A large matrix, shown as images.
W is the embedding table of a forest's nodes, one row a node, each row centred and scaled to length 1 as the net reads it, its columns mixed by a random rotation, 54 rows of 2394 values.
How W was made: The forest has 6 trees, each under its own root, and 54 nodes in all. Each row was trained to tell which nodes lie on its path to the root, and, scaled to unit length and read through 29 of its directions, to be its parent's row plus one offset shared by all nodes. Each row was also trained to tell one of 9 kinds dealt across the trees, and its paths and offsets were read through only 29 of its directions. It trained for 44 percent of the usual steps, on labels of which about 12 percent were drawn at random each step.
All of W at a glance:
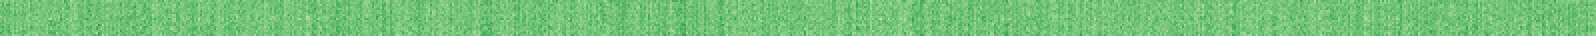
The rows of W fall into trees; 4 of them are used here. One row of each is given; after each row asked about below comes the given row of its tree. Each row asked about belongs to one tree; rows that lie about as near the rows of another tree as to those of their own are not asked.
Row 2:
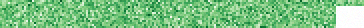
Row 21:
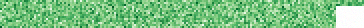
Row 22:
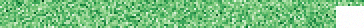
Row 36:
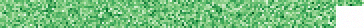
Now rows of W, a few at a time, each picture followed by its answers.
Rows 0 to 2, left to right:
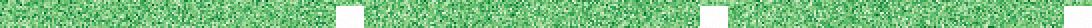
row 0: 22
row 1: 2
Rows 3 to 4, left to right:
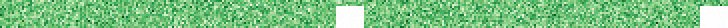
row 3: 21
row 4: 22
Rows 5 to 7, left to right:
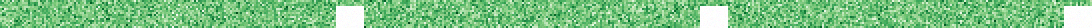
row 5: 36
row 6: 21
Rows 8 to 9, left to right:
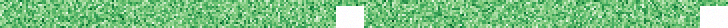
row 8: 36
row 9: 2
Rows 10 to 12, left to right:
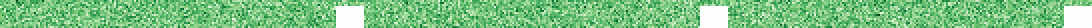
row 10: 22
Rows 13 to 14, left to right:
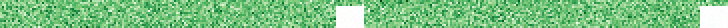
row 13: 2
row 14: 22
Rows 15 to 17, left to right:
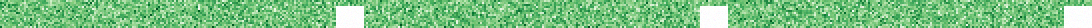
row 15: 21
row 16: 21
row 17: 22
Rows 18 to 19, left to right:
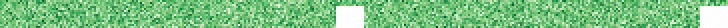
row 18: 22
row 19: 2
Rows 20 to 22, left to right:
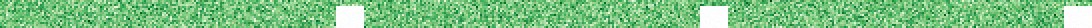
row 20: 21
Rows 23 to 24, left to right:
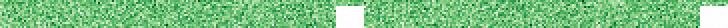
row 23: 36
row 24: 2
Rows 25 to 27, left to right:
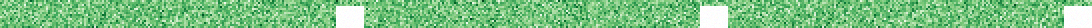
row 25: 2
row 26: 36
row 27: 2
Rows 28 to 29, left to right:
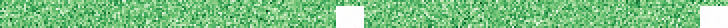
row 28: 21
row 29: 2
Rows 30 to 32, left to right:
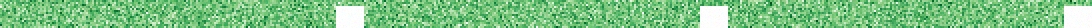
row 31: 36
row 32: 21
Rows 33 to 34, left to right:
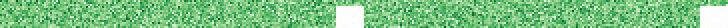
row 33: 22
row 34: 21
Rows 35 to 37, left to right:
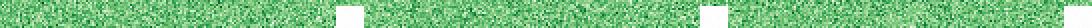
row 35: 2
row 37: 36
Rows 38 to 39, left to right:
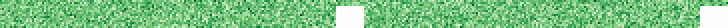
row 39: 2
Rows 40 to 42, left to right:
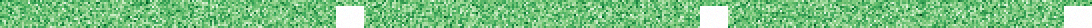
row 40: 22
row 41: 2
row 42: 2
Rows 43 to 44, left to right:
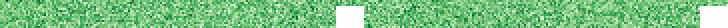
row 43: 22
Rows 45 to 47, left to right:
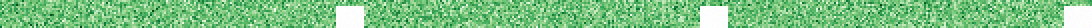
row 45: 21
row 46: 36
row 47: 21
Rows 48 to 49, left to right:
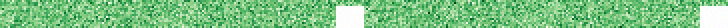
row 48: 36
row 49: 36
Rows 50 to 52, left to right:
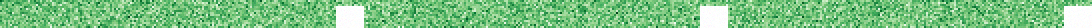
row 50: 22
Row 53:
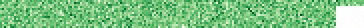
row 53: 2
